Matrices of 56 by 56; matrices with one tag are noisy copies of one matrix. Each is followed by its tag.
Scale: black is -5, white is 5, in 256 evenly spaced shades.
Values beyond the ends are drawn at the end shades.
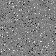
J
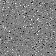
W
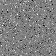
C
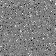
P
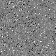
J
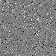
W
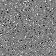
C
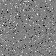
C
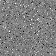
W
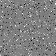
P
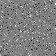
P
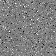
W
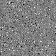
J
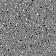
C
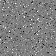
W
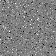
W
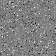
J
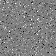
W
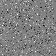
C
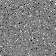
P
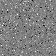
C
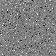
C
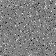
P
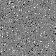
J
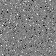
C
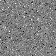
W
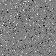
C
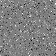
P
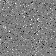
W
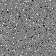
C
